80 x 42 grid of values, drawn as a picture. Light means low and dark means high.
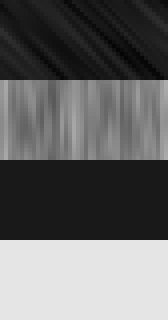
The table splits into 4 rows of 1 panel. Panel 1,1: very high, slanting down to the right, faint in contrast. Panel 2,1: middling, streaked downward. Panel 3,1: very high, flat. Panel 4,1: very low, flat.
